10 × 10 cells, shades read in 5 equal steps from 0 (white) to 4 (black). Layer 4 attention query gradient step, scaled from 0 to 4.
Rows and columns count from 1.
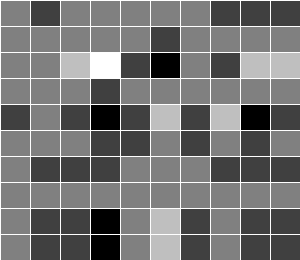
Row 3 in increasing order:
0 1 1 1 2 2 2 3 3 4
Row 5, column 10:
3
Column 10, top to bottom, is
3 2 1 2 3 2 3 2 3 3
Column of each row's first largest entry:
2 6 6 4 4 4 2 1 4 4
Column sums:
21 24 23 27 23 20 24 22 26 24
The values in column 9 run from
1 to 4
